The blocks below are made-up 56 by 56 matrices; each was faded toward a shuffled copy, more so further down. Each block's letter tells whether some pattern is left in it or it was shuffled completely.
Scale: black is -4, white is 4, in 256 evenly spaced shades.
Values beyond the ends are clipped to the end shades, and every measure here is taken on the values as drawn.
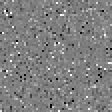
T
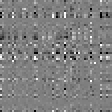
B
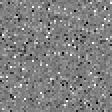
T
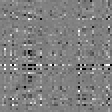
B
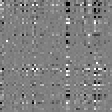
B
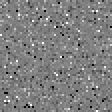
T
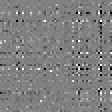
B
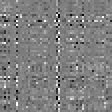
B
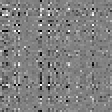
B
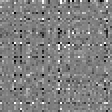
B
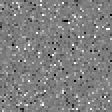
T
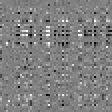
B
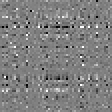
B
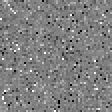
T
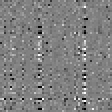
B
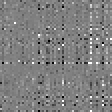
B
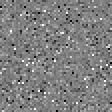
T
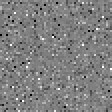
T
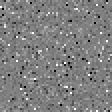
T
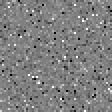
T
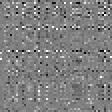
B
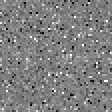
T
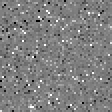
T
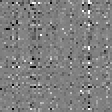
B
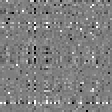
B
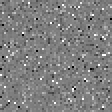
T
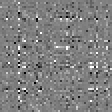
B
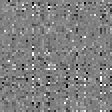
B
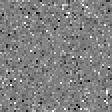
T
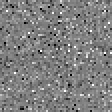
T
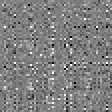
B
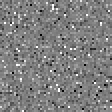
T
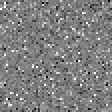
T
